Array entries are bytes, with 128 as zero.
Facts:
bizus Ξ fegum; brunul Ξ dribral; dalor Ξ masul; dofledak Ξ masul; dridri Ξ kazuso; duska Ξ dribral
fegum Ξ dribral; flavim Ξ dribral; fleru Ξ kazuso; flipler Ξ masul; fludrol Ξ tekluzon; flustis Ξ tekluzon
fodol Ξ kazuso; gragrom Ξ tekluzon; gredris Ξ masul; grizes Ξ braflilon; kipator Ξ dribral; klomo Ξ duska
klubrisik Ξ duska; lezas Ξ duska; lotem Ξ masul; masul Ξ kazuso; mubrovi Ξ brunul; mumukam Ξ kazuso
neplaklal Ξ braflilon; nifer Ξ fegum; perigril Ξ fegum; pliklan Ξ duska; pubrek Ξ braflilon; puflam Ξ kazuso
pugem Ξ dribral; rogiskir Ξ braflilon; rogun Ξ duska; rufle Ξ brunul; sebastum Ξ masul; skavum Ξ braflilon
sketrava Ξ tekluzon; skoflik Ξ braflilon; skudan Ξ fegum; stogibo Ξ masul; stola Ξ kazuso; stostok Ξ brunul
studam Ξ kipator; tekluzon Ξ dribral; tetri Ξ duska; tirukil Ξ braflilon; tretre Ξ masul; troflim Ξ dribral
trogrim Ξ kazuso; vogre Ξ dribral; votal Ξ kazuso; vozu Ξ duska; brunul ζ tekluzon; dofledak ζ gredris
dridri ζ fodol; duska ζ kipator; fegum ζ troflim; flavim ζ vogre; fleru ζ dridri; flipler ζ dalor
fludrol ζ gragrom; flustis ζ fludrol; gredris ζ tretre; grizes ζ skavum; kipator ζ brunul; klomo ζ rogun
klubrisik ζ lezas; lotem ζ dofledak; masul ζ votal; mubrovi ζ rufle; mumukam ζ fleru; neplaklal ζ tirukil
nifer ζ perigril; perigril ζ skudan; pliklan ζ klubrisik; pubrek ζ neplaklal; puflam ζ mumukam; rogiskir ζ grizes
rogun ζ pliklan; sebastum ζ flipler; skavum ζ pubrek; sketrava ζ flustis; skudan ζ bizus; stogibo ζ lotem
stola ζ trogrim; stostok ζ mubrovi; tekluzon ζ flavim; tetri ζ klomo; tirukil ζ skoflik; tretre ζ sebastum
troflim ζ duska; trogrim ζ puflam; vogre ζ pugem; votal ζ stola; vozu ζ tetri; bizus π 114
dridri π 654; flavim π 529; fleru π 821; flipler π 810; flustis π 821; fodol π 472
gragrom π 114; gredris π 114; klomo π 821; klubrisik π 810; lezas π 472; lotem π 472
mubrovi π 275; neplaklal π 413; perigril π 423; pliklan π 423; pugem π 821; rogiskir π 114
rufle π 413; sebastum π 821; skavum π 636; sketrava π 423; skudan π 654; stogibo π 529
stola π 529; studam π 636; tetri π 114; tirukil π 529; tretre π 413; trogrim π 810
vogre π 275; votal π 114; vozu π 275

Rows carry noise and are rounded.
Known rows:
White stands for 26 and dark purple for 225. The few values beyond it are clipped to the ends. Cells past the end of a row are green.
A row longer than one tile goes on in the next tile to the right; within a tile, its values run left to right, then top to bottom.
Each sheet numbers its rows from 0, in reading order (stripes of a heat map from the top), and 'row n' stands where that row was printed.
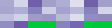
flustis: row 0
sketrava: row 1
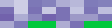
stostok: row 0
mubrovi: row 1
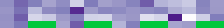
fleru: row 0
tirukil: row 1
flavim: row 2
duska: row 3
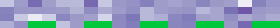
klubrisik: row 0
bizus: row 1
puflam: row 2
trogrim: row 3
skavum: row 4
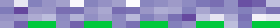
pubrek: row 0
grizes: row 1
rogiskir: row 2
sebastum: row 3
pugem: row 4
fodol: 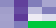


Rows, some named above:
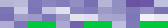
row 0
mubrovi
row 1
tekluzon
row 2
pugem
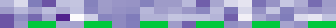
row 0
stogibo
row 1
duska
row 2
puflam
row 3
gragrom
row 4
vozu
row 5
pliklan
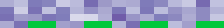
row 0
mubrovi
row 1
rogun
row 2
rufle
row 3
skudan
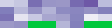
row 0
klomo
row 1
vogre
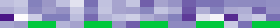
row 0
duska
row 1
nifer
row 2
fludrol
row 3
dalor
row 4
brunul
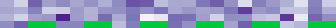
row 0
flustis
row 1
kazuso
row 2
pugem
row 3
gredris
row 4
neplaklal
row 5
fegum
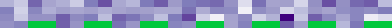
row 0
troflim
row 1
lotem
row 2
dofledak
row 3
flipler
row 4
studam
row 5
masul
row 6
vogre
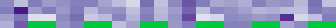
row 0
skoflik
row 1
mumukam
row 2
perigril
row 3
dridri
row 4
stola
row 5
dribral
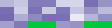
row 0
stostok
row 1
tetri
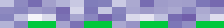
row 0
lezas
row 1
stostok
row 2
pliklan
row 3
tretre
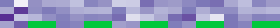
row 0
braflilon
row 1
votal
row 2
klomo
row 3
sebastum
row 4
votal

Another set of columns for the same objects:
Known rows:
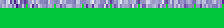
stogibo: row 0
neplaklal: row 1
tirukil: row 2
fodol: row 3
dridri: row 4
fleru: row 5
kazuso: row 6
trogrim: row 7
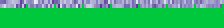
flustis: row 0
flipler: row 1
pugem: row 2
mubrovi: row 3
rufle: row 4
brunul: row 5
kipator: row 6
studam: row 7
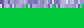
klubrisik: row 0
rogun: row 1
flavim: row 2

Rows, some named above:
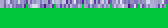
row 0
stola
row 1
stostok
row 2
gredris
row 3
sebastum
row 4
rogiskir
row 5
fleru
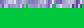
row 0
vogre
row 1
gragrom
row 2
flustis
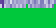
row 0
lezas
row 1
bizus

